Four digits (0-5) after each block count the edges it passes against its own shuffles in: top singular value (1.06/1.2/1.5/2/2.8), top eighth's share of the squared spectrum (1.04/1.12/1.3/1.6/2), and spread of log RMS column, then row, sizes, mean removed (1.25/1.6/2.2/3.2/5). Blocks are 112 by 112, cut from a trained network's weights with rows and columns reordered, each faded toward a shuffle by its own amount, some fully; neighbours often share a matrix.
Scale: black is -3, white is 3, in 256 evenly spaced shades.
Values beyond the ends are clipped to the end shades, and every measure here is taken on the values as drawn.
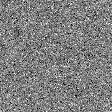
1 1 0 0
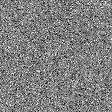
2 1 0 0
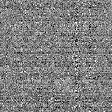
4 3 2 1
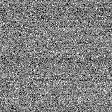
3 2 0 0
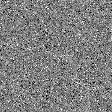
1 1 0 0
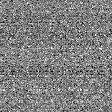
4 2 1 2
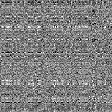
5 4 2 3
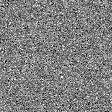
0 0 0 0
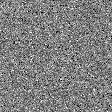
1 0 0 0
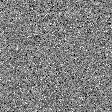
0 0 0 0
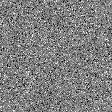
2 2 0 0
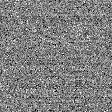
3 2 1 0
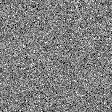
0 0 0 0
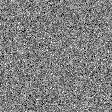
0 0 0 0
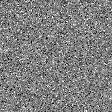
2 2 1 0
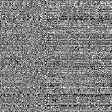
4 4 2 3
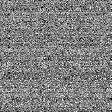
3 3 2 1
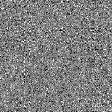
3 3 2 2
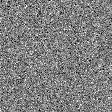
0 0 0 0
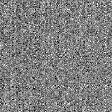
3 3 2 2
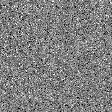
2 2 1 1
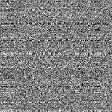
4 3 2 3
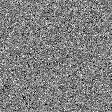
1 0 0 0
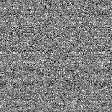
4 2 1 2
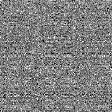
4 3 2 2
